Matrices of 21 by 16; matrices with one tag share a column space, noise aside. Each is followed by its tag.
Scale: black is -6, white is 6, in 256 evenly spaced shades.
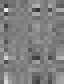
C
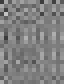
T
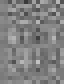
T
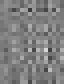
C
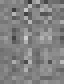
T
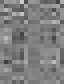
T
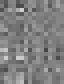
C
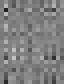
C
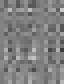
C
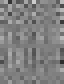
T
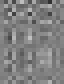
T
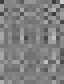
T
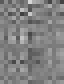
T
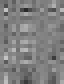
C
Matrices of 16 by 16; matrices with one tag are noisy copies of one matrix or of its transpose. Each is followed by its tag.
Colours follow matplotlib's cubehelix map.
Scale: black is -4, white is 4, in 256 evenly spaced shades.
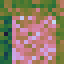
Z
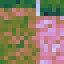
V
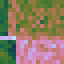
V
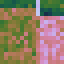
V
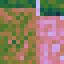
V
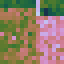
V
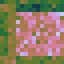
Z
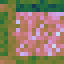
Z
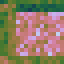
Z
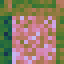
Z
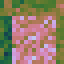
Z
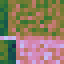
V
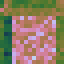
Z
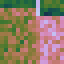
V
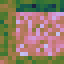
Z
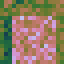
Z
